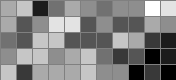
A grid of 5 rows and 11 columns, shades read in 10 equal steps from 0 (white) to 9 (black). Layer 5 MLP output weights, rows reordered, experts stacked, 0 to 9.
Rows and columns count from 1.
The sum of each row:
39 44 53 52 53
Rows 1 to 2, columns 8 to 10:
4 4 0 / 6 6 3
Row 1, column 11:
1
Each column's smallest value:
2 2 2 1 1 2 4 2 3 0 1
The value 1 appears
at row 1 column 11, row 2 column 4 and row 2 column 5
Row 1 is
3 2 8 5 3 4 5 4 4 0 1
